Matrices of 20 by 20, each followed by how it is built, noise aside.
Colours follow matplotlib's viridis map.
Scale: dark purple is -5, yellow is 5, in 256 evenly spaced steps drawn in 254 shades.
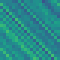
Toeplitz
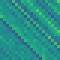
Toeplitz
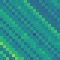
Toeplitz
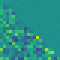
lower triangular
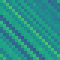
Toeplitz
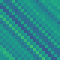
Toeplitz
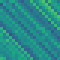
Toeplitz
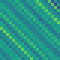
Toeplitz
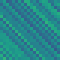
Toeplitz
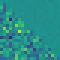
lower triangular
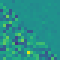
lower triangular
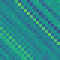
Toeplitz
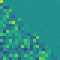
lower triangular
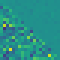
lower triangular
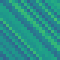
Toeplitz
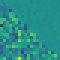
lower triangular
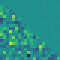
lower triangular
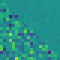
lower triangular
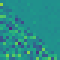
lower triangular
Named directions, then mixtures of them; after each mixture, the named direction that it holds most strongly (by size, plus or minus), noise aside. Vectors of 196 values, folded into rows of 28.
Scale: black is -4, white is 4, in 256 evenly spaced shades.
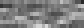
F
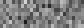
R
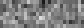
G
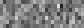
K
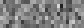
K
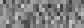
K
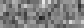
G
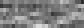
F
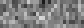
G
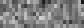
G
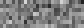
R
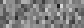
K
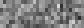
K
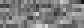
F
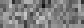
G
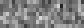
G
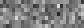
K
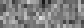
G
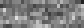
F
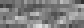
F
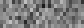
R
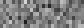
R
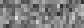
K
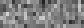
G
